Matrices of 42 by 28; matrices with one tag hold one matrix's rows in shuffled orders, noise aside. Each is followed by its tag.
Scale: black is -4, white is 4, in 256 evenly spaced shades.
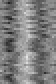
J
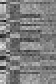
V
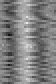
J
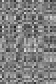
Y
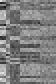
V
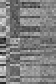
V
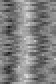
J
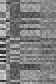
V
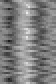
J
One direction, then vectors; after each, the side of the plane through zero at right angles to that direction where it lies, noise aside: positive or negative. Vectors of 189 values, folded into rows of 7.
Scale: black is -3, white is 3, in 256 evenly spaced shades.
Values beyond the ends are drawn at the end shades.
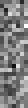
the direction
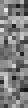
negative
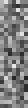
negative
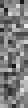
positive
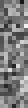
positive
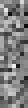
negative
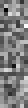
positive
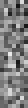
negative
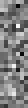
negative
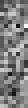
positive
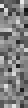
negative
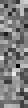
negative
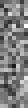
positive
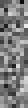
positive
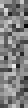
negative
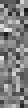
negative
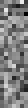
negative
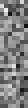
negative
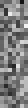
positive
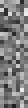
positive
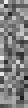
negative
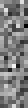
negative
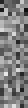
negative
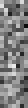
negative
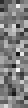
positive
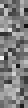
negative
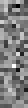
negative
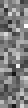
positive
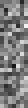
positive
